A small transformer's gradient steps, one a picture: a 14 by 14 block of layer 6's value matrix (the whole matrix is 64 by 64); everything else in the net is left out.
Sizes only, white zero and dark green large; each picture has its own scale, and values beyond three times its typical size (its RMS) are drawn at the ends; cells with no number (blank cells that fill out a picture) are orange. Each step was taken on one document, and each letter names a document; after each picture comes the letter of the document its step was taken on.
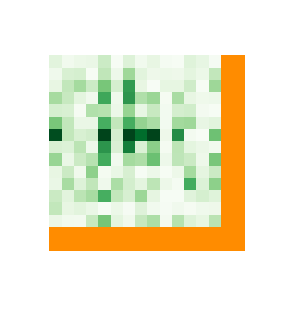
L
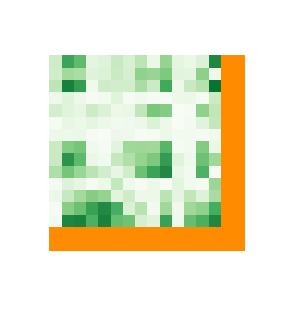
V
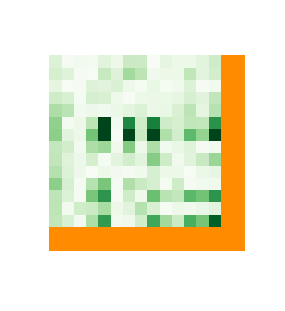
L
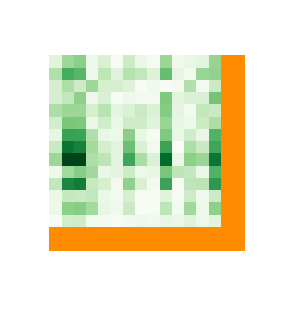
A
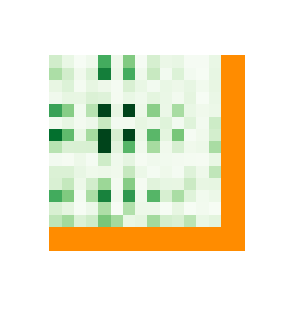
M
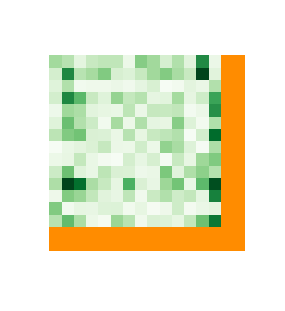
V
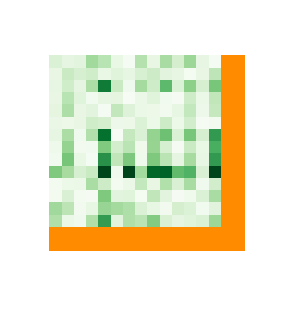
M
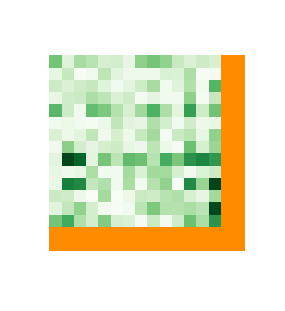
A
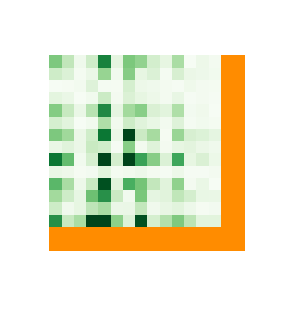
L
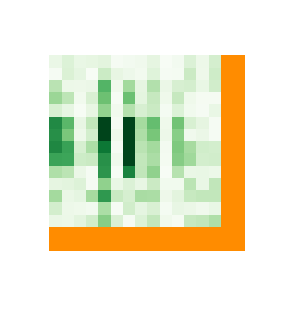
L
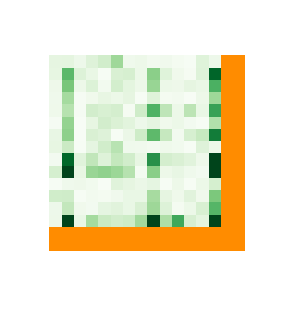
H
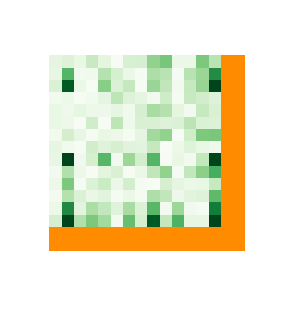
H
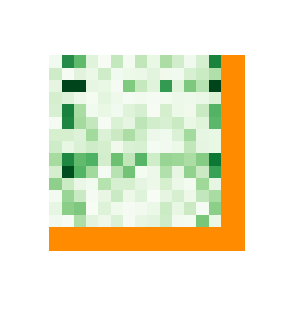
A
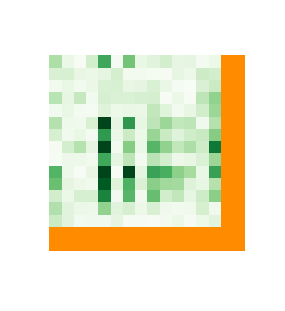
M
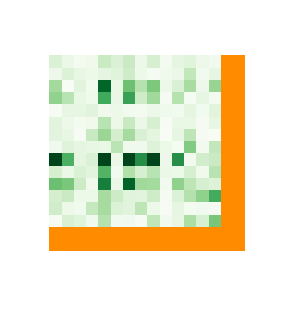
L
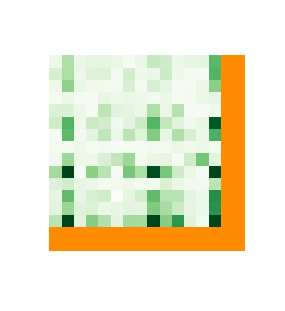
H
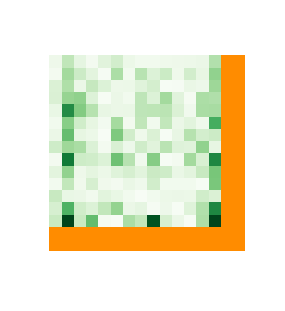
V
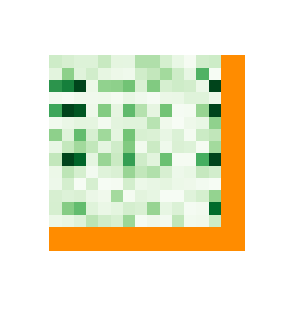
V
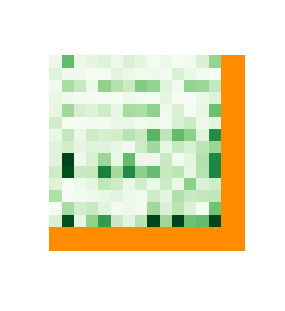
H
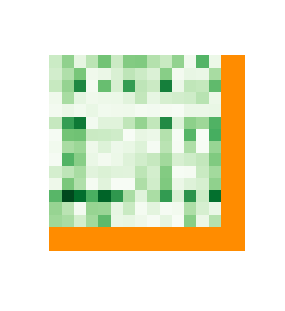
A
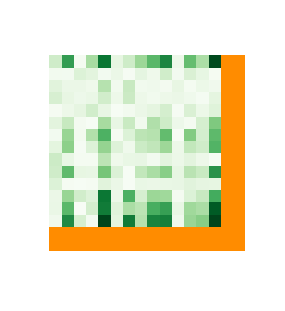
M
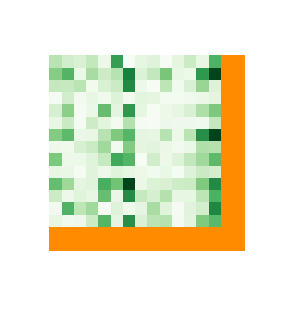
V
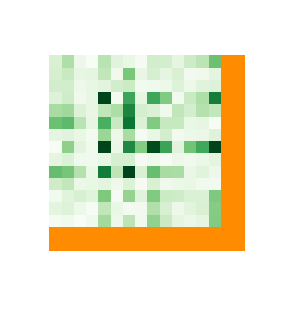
M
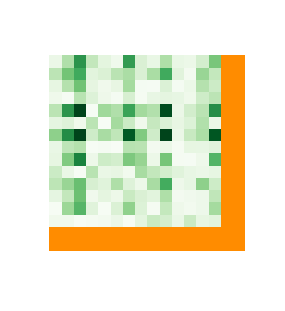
A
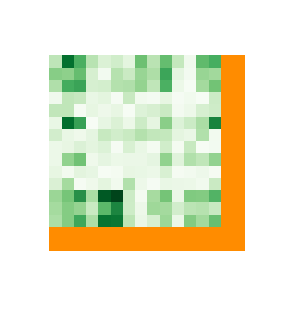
A
